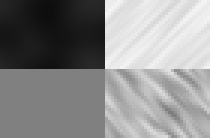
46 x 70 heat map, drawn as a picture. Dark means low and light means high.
The table splits into 2 rows of 2 panels. Panel 1,1: very low, smooth, faint in contrast. Panel 1,2: very high, slanting up to the right, faint in contrast. Panel 2,1: middling, flat. Panel 2,2: high, slanting down to the right.
